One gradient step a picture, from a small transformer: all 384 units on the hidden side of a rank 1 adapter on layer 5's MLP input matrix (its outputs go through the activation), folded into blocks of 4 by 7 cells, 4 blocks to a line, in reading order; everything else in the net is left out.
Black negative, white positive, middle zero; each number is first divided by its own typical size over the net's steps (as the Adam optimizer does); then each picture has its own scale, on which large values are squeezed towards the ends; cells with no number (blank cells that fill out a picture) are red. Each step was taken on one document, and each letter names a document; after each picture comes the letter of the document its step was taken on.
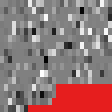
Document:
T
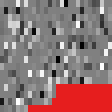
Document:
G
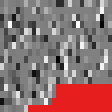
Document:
G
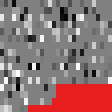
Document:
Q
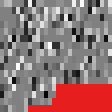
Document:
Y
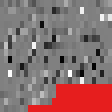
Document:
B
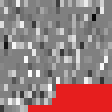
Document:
G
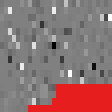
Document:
B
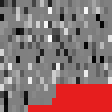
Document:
Q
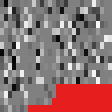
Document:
Q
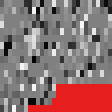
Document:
T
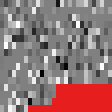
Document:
G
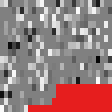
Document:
Y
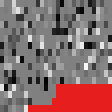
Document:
Y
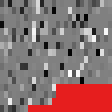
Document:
T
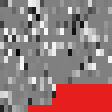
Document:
T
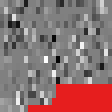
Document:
G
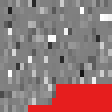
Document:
B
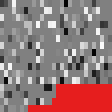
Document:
Q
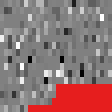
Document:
B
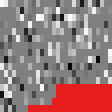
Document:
Y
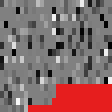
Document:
Y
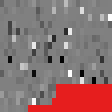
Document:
B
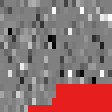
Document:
B
